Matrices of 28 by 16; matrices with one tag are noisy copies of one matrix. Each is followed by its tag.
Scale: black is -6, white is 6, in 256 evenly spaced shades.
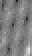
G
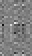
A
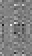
A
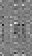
A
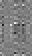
A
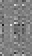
A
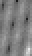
G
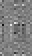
A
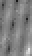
G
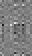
A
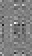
A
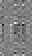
A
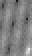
G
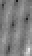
G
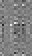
A
